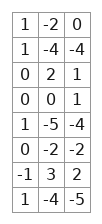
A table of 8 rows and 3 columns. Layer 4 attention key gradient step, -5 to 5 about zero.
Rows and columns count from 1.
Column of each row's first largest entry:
1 1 2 3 1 1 2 1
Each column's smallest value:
-1 -5 -5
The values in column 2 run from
-5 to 3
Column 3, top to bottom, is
0 -4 1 1 -4 -2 2 -5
